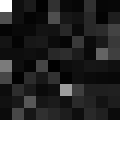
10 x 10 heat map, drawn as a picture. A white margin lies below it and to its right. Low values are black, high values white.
Overall the values sit about 10% of the way up the scale. Neither half mirrors the other. No overall slope runs across the table. The bottom right is the calmest part. Values change most from cell to cell in the top left.
